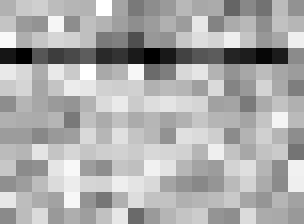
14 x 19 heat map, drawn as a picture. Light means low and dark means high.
On average the colour sits 30% of the way up the scale. The values are skewed, with a long tail toward high values. Streaks run across, left to right. Row 4 stands out from the rest.
